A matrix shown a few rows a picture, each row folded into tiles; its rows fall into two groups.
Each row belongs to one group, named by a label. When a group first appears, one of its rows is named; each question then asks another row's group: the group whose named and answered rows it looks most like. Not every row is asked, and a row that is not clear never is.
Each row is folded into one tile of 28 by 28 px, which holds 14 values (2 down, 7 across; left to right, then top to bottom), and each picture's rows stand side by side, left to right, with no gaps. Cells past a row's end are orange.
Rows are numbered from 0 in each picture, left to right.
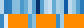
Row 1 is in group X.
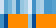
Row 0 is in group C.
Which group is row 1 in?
C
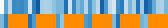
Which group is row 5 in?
X
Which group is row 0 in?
C
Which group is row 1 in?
X
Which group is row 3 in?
C
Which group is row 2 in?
X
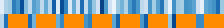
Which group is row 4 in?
C
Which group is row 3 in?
C
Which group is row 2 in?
X
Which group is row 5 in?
C
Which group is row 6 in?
C
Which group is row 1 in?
X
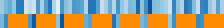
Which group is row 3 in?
X
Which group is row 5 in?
X
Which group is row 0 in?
C
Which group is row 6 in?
C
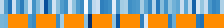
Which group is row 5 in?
X
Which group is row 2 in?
X
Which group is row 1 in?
C
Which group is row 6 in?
X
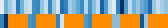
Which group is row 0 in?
C
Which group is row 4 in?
X
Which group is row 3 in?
C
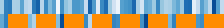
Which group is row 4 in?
C
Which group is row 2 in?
C
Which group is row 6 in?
C
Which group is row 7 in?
C
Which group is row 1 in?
X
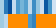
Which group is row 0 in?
X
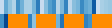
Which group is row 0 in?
C
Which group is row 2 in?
X
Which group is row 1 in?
X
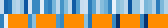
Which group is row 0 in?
X
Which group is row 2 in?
C
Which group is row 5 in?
C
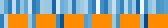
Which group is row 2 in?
C
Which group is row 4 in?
X
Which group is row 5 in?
C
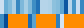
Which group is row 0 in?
C
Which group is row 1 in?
X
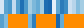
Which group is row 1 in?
C
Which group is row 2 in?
X
